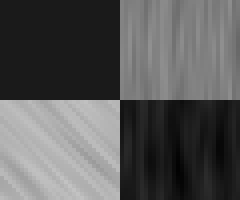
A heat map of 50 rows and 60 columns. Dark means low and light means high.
It is made of 2 by 2 panels. Panel 1,1: very low, flat. Panel 1,2: middling, streaked downward, faint in contrast. Panel 2,1: high, slanting down to the right, faint in contrast. Panel 2,2: very low, streaked downward, faint in contrast.
